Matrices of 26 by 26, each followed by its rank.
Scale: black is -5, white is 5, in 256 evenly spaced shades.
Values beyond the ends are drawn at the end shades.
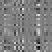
two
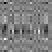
two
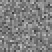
full rank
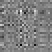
three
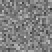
full rank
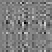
three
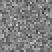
full rank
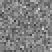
full rank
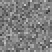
full rank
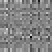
three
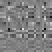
three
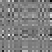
two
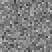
full rank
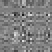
three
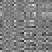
three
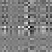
two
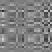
two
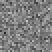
full rank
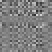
two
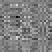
three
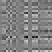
two
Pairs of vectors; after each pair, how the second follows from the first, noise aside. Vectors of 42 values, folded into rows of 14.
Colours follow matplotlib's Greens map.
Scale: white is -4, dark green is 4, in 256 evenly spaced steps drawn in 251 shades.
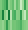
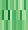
copied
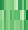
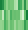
copied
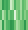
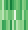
sign-scrambled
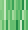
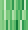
copied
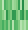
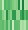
copied
